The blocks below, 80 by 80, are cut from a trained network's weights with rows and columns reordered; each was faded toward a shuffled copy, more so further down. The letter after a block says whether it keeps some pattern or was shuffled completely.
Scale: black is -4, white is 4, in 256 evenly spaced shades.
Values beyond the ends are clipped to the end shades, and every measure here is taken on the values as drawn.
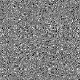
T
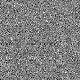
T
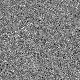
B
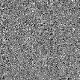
T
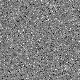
B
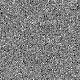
T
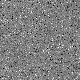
B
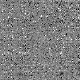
T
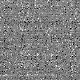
T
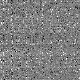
T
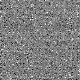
T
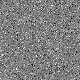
B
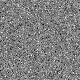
B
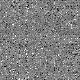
T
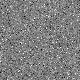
B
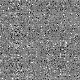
T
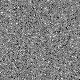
B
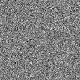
T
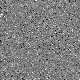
B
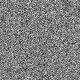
B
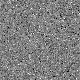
B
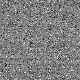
T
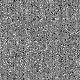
T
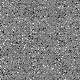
T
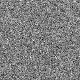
B
